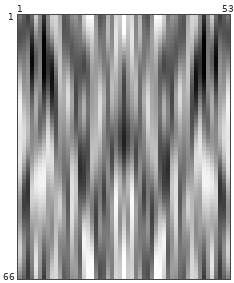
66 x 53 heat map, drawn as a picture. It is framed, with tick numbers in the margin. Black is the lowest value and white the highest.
Mirror symmetry: left to right. Grain: streaks running down. Histogram: bell-shaped.
